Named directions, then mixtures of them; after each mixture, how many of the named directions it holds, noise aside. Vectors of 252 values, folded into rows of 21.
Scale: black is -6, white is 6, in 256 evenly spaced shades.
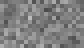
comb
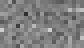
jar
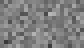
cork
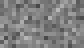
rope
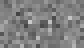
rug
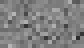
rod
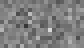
three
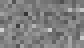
one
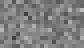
two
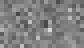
three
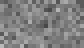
three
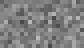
two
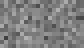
one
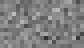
two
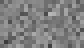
one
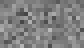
three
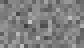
three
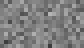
one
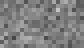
two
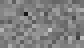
three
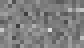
one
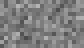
one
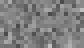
three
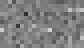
one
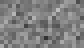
three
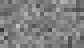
three
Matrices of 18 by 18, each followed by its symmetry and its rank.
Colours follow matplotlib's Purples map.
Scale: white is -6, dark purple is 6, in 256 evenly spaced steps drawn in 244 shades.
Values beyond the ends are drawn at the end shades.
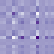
symmetric, rank one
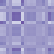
symmetric, rank one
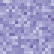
neither, full rank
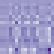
neither, rank two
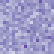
neither, full rank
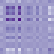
symmetric, rank one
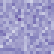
neither, full rank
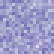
neither, full rank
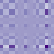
symmetric, rank one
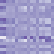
neither, rank two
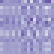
neither, rank two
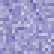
neither, full rank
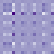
symmetric, rank one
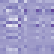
neither, rank two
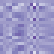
neither, rank two
